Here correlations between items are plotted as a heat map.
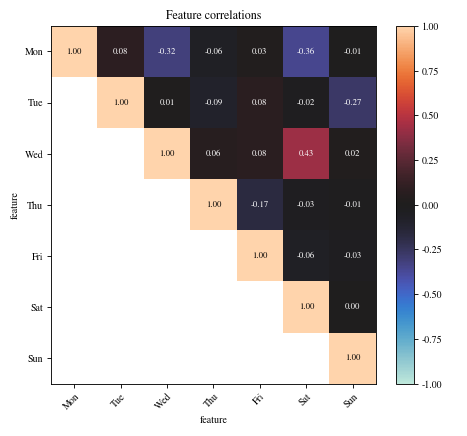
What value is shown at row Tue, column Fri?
0.08
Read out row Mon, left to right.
1.00 0.08 -0.32 -0.06 0.03 -0.36 -0.01
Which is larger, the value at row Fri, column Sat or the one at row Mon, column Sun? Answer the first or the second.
the second
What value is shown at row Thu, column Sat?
-0.03
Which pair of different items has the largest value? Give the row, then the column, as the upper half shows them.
Wed, Sat
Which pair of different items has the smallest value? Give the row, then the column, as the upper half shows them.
Mon, Sat
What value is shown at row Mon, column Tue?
0.08
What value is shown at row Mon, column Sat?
-0.36
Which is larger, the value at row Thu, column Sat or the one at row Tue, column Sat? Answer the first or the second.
the second
